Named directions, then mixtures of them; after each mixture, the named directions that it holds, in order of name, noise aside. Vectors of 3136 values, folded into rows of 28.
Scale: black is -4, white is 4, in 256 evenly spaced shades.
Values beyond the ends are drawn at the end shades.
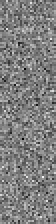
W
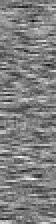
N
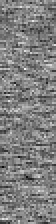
N, W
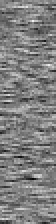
N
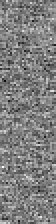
N, W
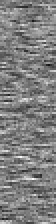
N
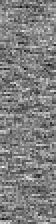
N, W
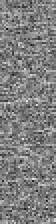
N, W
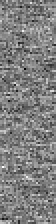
N, W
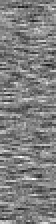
N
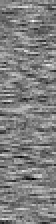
N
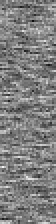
N, W
